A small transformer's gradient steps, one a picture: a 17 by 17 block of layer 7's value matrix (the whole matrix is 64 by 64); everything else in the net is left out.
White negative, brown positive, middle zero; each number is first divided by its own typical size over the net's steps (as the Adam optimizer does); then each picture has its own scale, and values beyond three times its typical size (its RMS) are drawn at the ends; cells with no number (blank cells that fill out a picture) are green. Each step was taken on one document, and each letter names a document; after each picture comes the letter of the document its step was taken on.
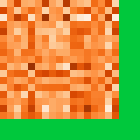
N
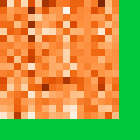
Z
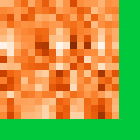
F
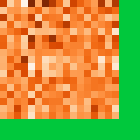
Z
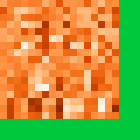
F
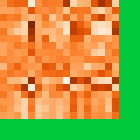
N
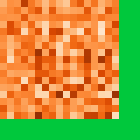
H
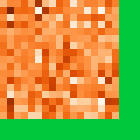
F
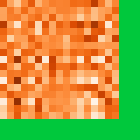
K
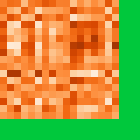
K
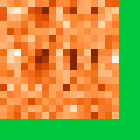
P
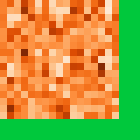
F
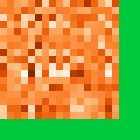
N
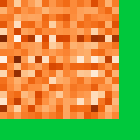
K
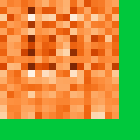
Z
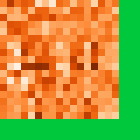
P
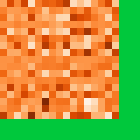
N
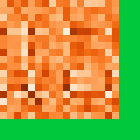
N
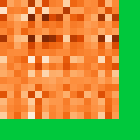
Z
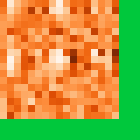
F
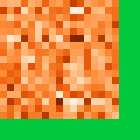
H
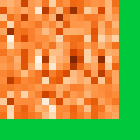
H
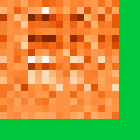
Z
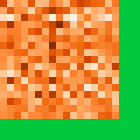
F
